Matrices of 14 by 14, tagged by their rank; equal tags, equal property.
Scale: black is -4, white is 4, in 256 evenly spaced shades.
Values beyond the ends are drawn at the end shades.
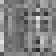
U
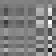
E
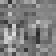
U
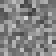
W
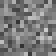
W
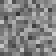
W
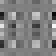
E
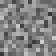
W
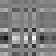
E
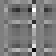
E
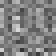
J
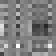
J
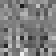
U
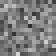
W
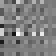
J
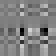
E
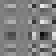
E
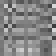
J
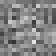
U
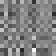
J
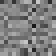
U
